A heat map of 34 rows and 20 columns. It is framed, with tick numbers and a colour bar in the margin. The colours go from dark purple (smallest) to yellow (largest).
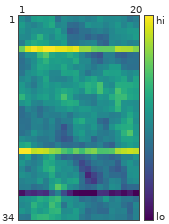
The grain runs across in streaks. On average the colour sits 50% of the way up the scale. A few values lie far out on both sides of the bulk. Rows 6, 23 and 30 differ from the rows beside them.
